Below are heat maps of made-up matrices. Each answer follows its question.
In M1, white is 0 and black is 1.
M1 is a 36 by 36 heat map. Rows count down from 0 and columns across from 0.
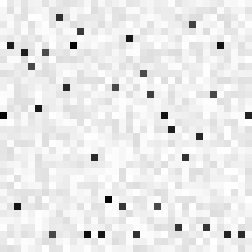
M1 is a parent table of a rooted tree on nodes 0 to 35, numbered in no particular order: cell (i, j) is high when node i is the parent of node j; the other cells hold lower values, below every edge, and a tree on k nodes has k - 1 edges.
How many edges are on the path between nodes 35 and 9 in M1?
3
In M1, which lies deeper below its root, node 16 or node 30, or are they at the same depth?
node 30
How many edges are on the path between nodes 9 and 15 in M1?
5
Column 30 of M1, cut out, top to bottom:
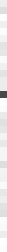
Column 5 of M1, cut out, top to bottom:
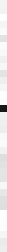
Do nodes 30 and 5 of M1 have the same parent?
no
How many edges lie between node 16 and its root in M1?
2
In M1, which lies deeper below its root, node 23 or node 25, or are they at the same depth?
node 23
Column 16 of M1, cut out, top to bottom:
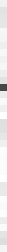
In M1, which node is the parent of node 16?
12
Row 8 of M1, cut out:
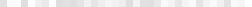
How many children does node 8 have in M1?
0
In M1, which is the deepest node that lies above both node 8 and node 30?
29
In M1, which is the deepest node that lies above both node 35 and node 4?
12
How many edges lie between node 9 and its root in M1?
2
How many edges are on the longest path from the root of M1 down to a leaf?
6
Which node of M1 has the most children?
33
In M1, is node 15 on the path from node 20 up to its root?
no
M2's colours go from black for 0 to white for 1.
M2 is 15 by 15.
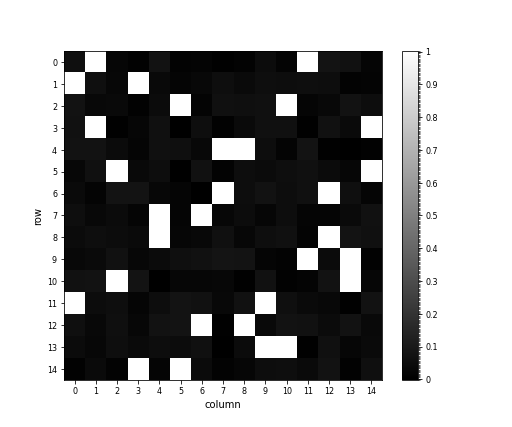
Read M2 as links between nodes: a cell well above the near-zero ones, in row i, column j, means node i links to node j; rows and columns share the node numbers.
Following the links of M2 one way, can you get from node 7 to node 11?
no
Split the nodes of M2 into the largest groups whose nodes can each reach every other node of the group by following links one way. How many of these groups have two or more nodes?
2
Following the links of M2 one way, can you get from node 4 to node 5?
no
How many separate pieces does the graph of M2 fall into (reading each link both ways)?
2
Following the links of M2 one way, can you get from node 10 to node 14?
yes
